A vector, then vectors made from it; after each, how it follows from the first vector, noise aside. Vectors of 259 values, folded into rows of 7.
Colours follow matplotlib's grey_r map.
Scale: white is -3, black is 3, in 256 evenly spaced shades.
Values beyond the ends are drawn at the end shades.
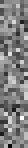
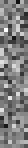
reversed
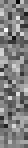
reversed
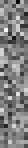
reversed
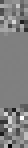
partly zeroed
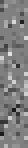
partly zeroed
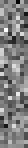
reversed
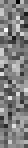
reversed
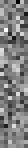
reversed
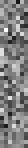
reversed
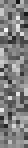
reversed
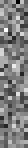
reversed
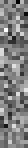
reversed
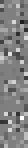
partly zeroed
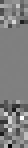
partly zeroed
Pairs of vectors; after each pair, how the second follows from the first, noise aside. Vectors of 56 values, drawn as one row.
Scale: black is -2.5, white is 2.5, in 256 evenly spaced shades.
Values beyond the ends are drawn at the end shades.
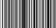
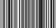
wrapped around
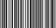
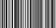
copied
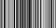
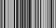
copied
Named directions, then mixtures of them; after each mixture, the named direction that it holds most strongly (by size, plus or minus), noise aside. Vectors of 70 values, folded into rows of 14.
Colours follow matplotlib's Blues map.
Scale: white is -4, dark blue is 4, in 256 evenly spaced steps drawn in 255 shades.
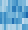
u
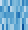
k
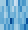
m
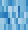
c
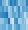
c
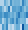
k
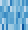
k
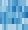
u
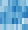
u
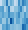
m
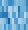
c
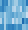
u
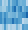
u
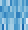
k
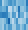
c
